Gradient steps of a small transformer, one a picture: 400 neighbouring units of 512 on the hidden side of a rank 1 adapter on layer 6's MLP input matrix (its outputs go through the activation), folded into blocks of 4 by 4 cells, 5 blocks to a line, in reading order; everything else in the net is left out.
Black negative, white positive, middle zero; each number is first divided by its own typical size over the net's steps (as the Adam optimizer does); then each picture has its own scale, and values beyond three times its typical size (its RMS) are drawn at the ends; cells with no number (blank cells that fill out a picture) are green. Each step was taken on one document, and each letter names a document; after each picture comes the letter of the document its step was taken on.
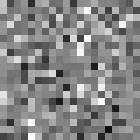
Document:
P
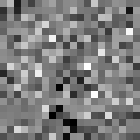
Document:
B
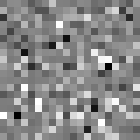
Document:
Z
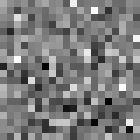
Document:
P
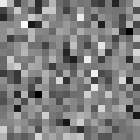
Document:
B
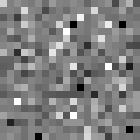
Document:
Z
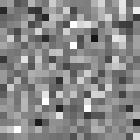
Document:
B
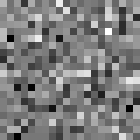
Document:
B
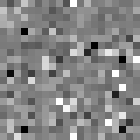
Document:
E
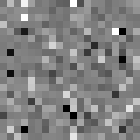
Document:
E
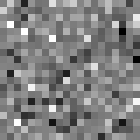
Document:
E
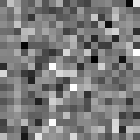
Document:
P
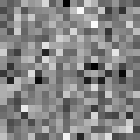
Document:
P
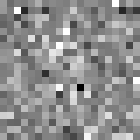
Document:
Z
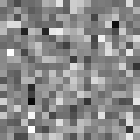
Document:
P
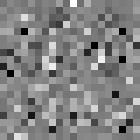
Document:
E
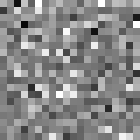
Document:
B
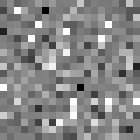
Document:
Z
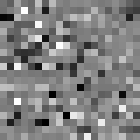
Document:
Z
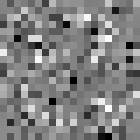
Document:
Z
